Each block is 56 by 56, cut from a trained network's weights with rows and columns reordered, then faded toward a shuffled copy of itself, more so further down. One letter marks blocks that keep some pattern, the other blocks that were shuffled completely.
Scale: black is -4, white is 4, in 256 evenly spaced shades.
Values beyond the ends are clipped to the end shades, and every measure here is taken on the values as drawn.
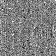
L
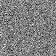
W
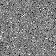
W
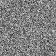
W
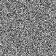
L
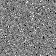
W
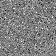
W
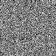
L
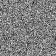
W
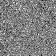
W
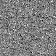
W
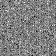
L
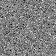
W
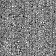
L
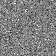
W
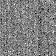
L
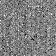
L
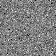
W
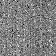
L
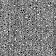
L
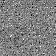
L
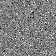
W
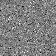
W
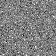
W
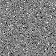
W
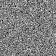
W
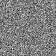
L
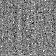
L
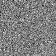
L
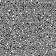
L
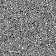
W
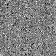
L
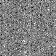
L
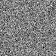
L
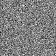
W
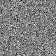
W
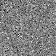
W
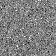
W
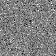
W
